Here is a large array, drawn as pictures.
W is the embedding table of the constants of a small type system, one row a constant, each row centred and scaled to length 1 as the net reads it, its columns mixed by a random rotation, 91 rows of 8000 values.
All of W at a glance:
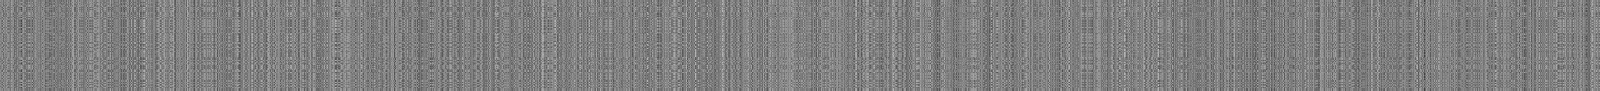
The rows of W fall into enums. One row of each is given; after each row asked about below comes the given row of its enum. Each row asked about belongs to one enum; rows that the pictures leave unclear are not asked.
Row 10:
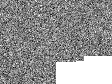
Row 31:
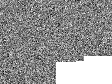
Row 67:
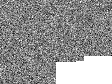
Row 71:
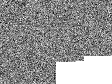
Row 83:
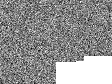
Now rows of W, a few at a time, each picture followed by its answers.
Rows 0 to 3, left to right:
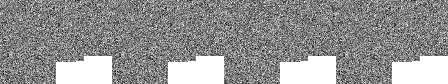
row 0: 31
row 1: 31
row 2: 83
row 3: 31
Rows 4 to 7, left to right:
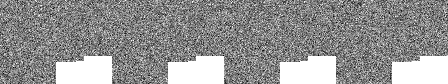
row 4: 10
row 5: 67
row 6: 83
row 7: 71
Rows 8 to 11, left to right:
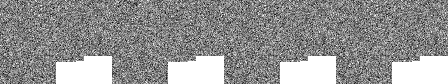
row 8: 10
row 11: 10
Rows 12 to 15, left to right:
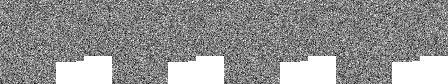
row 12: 83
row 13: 67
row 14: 67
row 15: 10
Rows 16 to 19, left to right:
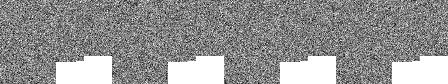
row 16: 67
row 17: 71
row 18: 83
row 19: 31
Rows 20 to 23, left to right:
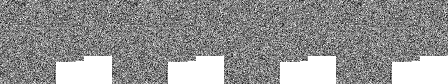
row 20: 71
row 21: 71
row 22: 31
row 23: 71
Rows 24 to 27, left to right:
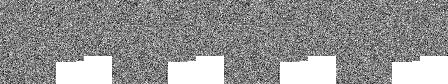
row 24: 31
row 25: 71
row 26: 71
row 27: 67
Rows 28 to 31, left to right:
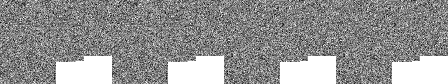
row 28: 71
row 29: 71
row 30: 31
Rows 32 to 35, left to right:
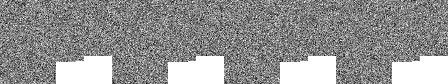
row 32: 71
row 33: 83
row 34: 67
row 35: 31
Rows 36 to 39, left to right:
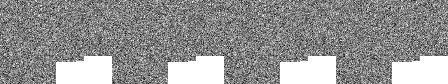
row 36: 10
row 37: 67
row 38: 10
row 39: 31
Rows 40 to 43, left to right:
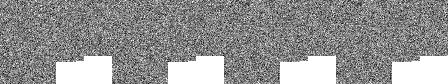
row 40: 10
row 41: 67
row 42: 71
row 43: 71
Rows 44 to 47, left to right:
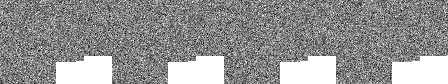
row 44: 83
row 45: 67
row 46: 10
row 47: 71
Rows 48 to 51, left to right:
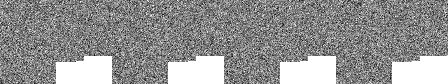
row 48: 83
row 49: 10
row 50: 31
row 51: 71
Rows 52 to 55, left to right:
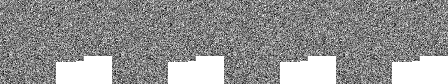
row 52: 31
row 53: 31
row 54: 10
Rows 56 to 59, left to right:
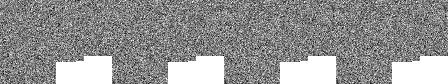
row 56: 31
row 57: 67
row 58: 83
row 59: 83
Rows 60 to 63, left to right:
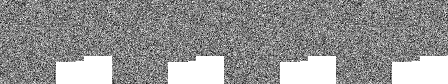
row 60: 71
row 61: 83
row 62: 10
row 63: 71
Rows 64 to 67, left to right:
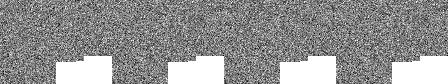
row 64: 31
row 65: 67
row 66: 83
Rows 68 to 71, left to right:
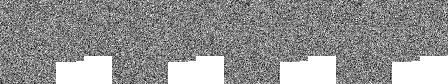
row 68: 83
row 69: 10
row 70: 71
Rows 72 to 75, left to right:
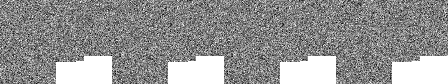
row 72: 67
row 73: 31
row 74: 31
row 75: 71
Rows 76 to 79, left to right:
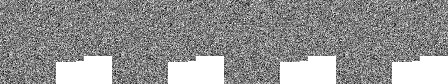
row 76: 31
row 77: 31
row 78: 71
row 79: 31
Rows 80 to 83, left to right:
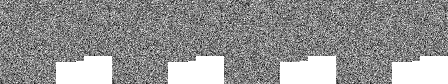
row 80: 83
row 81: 83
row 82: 71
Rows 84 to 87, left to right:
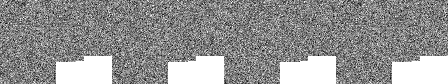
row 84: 71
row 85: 10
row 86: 83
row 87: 71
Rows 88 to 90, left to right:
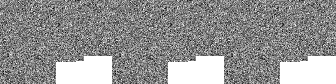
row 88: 31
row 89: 31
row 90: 31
